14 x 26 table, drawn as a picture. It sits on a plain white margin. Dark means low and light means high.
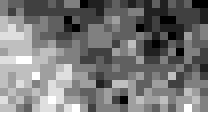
No single row or column stands out from its neighbours. The field climbs toward the bottom left. The ninth with the lowest average is the top right. The halves do not mirror each other. The ninth with the highest average is the bottom left.
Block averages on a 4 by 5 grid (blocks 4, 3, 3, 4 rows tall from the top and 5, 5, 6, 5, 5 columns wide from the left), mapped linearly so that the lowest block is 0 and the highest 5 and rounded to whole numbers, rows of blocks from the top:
21100 | 42211 | 54121 | 45233
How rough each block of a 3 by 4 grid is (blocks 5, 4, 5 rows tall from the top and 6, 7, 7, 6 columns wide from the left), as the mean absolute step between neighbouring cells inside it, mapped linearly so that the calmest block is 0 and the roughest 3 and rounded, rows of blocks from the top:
1111 / 0123 / 2233
